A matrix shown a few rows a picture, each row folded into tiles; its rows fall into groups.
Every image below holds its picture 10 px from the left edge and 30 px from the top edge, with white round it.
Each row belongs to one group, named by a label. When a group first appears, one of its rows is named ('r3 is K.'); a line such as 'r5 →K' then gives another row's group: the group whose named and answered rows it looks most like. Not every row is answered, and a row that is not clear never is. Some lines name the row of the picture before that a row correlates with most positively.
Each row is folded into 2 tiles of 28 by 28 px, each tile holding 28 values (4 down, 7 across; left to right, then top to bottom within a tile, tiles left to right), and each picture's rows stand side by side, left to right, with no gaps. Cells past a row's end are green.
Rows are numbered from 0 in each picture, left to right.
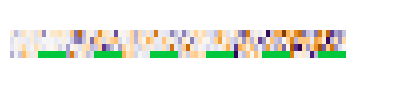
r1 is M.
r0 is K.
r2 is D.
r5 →D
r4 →K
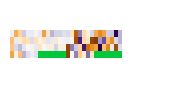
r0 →D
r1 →D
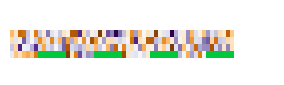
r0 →M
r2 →D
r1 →D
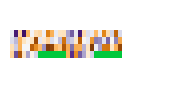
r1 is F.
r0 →F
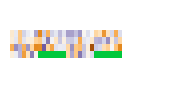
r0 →D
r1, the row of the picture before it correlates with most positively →1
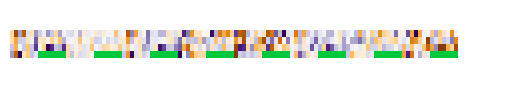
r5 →M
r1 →F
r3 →K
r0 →M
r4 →D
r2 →M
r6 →M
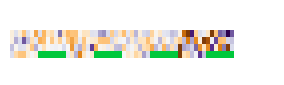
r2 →D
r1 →M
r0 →M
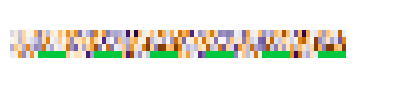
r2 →F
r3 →D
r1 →D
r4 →K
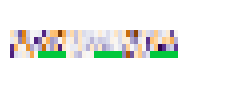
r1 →M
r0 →K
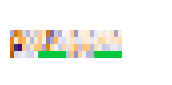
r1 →M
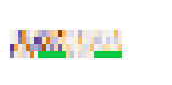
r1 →F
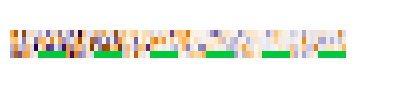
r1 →F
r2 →M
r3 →M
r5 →F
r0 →M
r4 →K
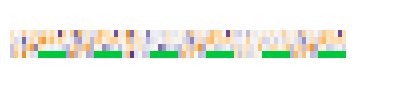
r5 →M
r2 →M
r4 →F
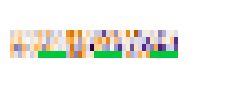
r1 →M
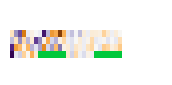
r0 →K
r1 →F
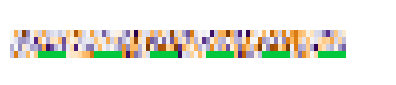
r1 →M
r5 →M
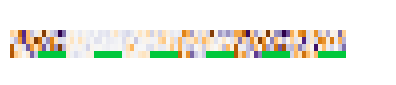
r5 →M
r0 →D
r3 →D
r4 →D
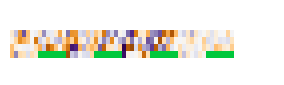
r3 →F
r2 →K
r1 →D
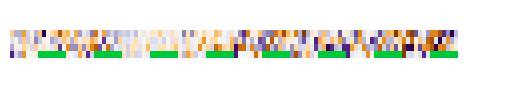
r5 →M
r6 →K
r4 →K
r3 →F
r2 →F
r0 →K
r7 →D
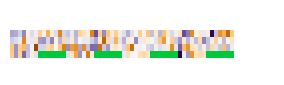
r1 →K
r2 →K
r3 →K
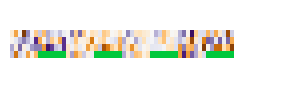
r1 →F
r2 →K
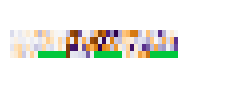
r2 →M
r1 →D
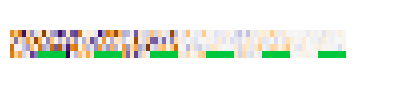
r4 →F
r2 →F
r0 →D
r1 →K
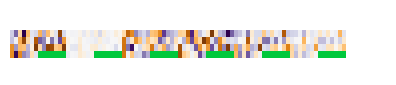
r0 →F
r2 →D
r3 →D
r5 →F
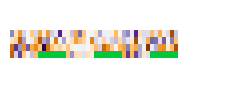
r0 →D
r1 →F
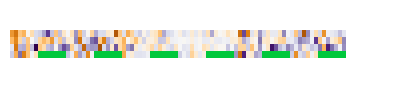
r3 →K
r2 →D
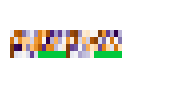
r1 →D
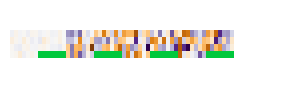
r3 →D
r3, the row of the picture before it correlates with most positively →0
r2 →M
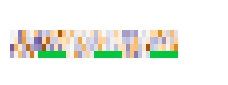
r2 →F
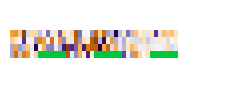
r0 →M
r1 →D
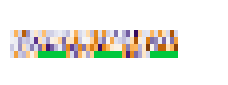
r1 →D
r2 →F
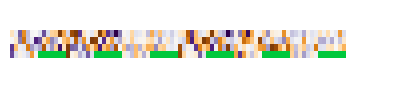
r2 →D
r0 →K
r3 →D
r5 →F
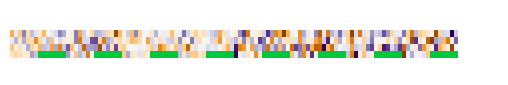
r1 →K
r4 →K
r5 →D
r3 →K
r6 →M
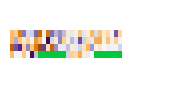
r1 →M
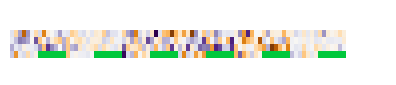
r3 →M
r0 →M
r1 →D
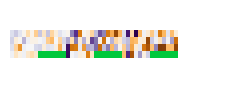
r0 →K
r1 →K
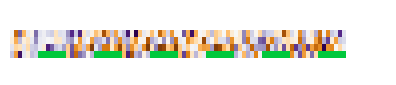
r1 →F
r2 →F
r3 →F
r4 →K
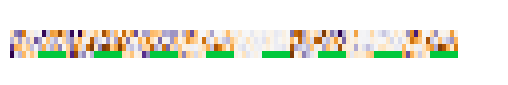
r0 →K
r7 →F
